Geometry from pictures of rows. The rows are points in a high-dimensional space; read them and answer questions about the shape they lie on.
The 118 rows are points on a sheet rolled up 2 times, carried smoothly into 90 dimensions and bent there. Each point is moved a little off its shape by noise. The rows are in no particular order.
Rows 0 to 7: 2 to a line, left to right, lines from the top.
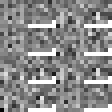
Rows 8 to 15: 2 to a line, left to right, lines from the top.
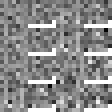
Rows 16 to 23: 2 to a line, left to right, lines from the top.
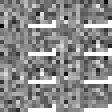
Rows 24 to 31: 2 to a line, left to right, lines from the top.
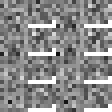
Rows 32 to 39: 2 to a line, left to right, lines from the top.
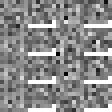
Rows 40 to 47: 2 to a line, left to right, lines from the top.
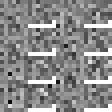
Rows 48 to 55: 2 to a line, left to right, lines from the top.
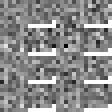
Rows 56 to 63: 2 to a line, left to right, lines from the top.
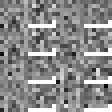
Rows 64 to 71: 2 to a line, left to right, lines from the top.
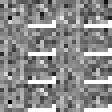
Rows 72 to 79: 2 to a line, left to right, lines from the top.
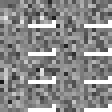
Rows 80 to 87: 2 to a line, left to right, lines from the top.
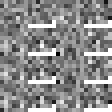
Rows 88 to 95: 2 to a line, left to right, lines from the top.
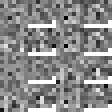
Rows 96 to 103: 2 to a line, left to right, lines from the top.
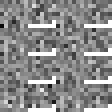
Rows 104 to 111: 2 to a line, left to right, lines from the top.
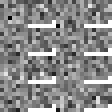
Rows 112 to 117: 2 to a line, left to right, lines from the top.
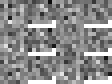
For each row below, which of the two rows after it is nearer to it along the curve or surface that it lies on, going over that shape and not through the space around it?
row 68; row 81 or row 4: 81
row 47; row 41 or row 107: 41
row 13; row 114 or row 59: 59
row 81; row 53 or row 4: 4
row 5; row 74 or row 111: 111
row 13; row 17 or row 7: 7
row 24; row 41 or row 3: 3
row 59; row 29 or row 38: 38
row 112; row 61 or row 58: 61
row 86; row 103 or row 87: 87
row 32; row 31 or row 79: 31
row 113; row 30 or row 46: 30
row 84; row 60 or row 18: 60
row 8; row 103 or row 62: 62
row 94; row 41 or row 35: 35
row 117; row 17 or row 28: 17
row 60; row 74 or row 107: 107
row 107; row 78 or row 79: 78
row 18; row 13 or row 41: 41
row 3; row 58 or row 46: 58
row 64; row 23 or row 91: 91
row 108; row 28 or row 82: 82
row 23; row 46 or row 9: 9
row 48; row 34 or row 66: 66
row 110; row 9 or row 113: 113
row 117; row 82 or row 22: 82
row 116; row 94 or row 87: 94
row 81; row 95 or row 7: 95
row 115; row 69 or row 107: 69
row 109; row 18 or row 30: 30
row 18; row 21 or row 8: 8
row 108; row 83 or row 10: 83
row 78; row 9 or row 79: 9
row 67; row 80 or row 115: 80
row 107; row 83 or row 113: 113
